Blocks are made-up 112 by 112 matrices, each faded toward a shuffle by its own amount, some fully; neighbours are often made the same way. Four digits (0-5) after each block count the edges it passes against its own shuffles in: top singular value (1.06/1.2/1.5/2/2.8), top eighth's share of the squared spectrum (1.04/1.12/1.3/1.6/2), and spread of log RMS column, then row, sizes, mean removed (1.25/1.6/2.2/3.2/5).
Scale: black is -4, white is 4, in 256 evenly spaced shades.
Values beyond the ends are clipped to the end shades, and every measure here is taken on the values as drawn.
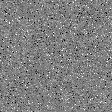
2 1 0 0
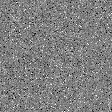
3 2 0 0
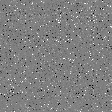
3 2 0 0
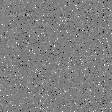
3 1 0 0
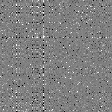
5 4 2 2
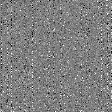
2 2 3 0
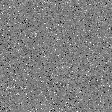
0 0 0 0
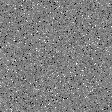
0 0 0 0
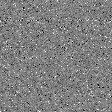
1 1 0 1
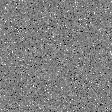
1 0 0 0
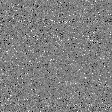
1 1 0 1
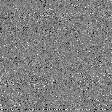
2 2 0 2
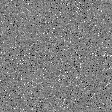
1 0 0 1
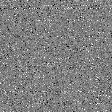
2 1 0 2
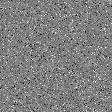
0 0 0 0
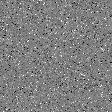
0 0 0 0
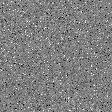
0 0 0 0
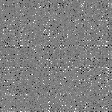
4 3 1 2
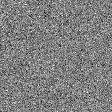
2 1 0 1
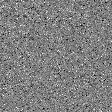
0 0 0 0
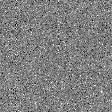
2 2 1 0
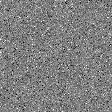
1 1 0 0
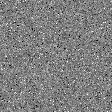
0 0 0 0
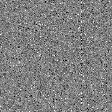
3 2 2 0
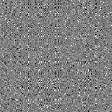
5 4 3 2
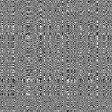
5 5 4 4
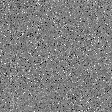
2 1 0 0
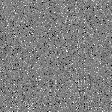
3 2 1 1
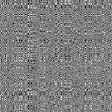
5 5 4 3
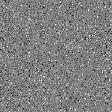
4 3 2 1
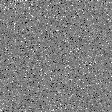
1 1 0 0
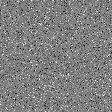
2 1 0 0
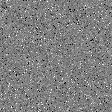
2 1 0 0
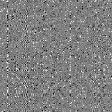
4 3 2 2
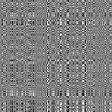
5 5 5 4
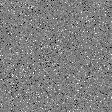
2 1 0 0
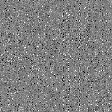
4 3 2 1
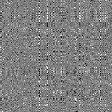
5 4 3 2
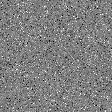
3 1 0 0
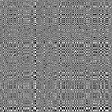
5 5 4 4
